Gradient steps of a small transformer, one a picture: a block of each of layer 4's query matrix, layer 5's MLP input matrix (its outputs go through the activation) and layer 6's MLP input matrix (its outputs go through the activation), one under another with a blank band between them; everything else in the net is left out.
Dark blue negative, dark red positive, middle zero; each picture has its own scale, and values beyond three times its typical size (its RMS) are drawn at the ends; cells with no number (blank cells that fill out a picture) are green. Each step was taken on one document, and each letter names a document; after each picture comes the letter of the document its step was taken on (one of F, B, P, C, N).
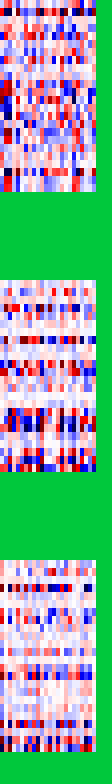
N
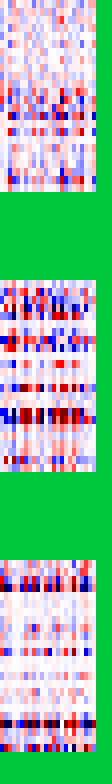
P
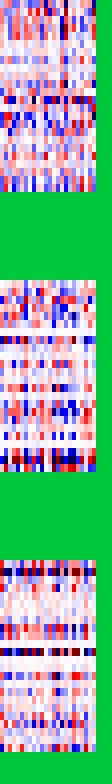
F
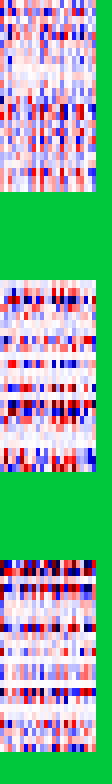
P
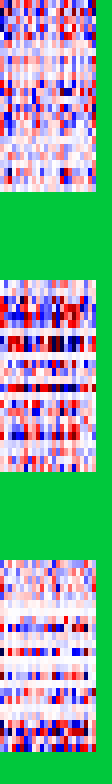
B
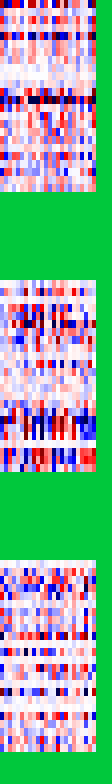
F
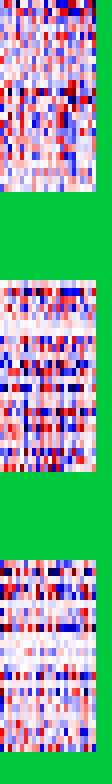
N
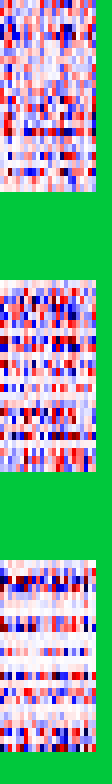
B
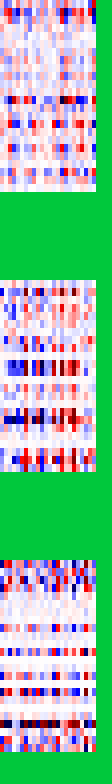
P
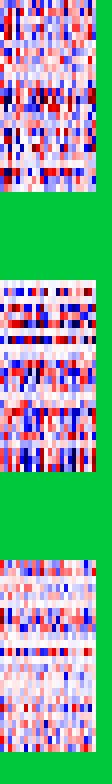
N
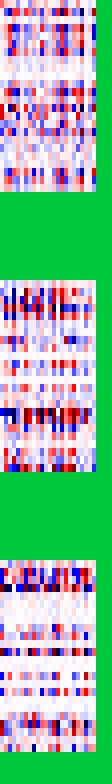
P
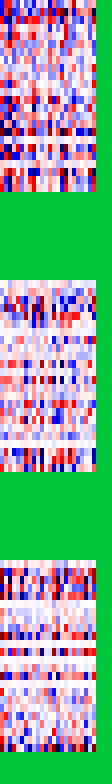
F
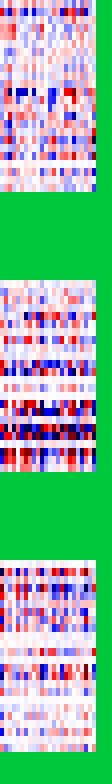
N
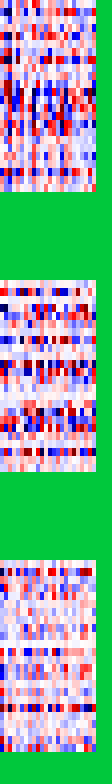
N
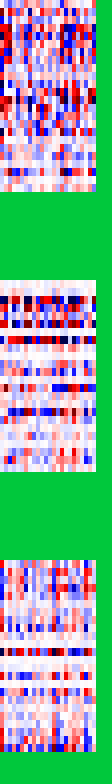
B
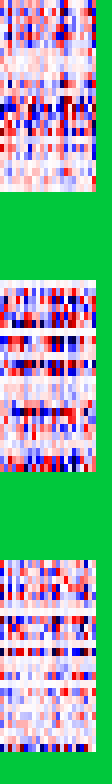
B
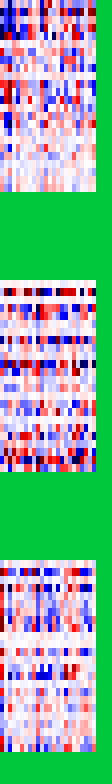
N
